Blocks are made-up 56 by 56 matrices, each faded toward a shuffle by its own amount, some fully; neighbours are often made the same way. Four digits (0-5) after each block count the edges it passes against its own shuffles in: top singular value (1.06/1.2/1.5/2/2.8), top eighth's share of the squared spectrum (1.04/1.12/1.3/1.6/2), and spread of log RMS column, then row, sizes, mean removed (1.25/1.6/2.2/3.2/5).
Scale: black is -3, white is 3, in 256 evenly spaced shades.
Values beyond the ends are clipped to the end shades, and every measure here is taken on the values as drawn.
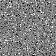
0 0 0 0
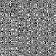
4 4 3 2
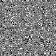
3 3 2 2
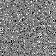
2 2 0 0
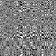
4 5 3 3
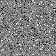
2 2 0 0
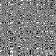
4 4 3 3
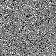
0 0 0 0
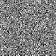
3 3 2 1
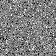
0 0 0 1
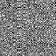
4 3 2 2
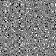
4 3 1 1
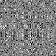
4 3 2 1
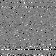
3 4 0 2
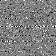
2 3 0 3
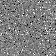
0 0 0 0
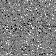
1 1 0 1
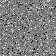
0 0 0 0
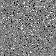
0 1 0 1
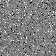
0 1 0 0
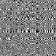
4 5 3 3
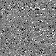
3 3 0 2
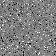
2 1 0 0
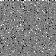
3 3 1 1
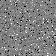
0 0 0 0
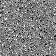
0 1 0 0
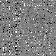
3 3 2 1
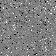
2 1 0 0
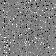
2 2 0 0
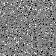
3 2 0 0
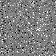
2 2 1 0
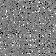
3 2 1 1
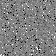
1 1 0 0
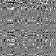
4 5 3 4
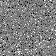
0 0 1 0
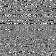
2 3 0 4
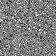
0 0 0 0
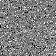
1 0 0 1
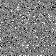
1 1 0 2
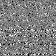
1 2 0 3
